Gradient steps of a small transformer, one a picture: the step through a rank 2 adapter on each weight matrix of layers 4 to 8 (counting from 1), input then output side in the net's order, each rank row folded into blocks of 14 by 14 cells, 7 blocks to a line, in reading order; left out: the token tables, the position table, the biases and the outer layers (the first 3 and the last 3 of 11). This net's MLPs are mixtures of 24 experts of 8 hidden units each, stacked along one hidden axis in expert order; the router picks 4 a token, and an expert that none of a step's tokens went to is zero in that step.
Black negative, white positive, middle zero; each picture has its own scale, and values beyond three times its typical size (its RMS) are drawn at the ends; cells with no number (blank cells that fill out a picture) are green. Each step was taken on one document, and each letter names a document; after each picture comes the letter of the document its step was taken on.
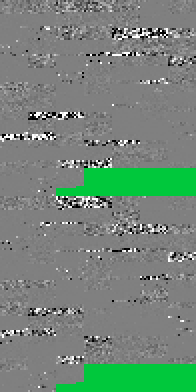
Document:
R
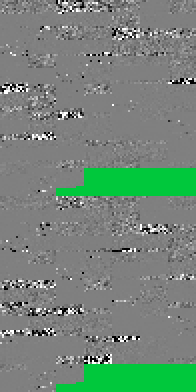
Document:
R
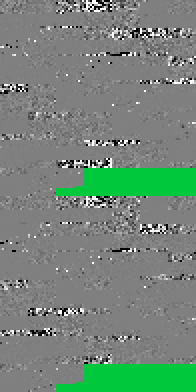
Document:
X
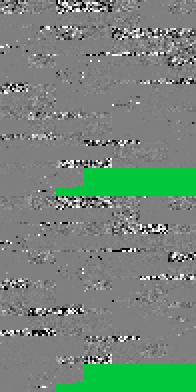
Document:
R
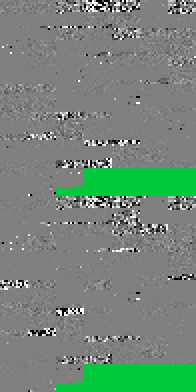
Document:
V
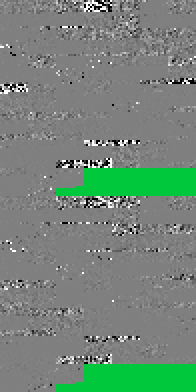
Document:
X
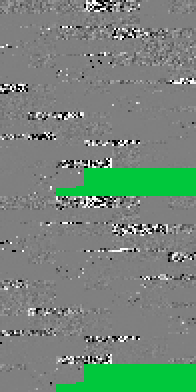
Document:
X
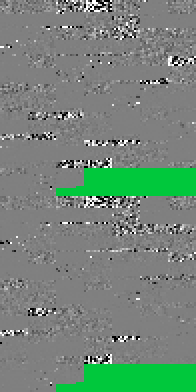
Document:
X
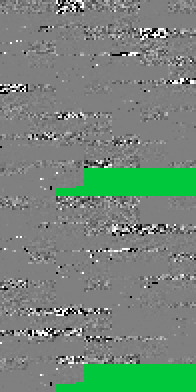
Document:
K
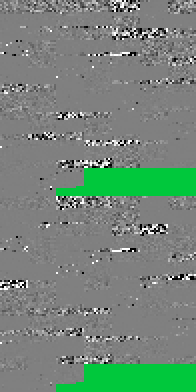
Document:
K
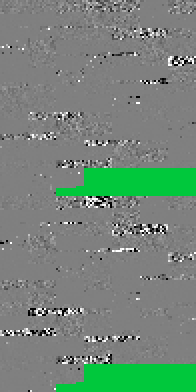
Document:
V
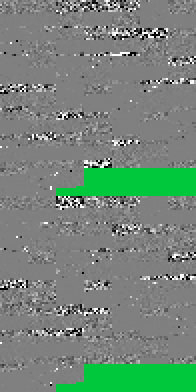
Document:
K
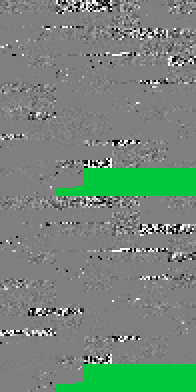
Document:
X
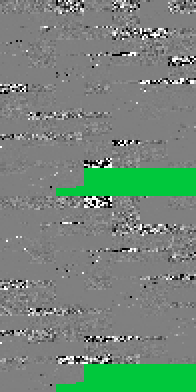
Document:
K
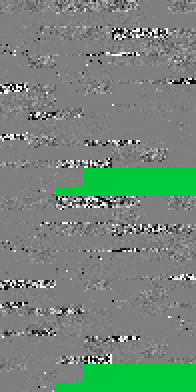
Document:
R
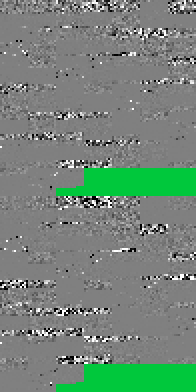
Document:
K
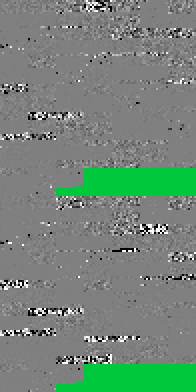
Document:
V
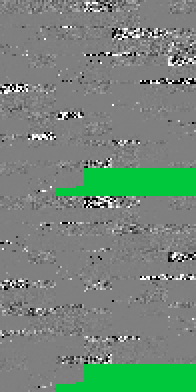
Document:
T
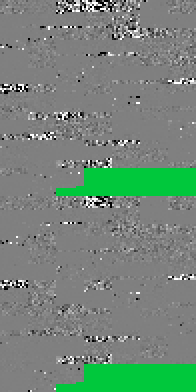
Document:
V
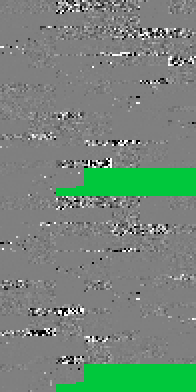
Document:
V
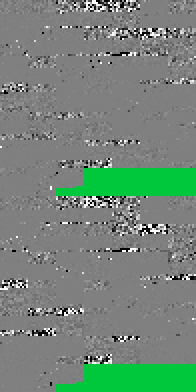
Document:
X
